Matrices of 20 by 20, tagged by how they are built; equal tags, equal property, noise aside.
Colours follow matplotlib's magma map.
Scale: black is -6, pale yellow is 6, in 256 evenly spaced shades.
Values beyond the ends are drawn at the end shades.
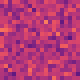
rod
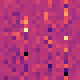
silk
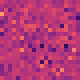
rod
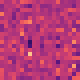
silk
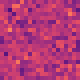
rod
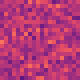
rod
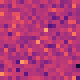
rod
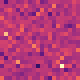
rod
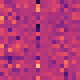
silk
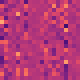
silk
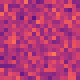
rod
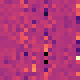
silk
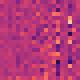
silk
